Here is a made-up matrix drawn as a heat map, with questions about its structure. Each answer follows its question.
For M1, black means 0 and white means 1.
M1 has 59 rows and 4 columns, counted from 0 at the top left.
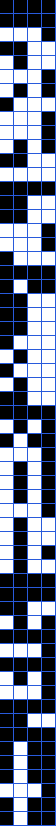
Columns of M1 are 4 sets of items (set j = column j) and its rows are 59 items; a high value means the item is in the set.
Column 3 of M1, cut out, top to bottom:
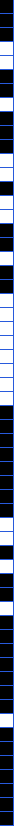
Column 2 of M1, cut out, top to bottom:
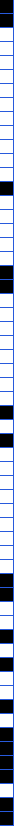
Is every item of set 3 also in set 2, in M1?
yes
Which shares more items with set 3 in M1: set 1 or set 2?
set 2
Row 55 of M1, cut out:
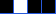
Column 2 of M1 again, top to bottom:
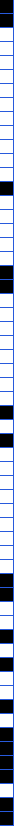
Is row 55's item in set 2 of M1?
no
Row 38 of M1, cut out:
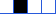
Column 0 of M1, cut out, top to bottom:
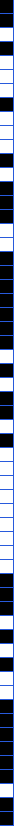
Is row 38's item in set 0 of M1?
yes
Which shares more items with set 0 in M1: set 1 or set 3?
set 1
